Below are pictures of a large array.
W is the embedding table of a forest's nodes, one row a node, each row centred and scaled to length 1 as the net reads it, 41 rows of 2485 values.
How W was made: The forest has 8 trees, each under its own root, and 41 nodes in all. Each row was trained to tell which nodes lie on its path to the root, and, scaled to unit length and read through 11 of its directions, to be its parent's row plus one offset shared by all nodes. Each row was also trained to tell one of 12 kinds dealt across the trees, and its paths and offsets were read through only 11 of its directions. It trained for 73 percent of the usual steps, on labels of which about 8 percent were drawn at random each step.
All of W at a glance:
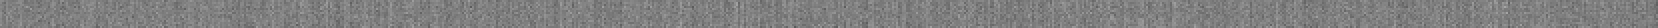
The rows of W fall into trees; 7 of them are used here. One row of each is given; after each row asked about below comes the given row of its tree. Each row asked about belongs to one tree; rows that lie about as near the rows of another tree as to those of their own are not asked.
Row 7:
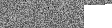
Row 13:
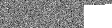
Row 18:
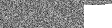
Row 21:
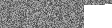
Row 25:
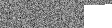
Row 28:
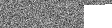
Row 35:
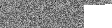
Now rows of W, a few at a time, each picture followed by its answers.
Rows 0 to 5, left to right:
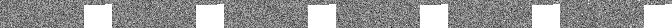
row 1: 18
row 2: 28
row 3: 7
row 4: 35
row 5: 35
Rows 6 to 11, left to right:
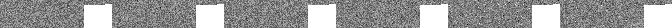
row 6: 21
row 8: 35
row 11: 35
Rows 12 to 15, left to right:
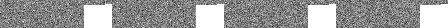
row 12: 35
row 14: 7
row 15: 28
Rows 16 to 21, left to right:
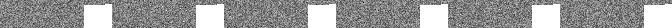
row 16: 21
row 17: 7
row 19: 35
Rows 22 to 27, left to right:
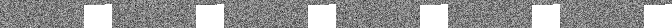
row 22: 13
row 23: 7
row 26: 13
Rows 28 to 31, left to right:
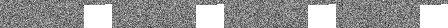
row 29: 7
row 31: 35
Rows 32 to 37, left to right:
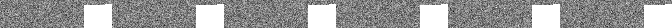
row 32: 18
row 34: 28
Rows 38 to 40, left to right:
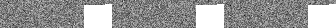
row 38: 7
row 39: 28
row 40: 7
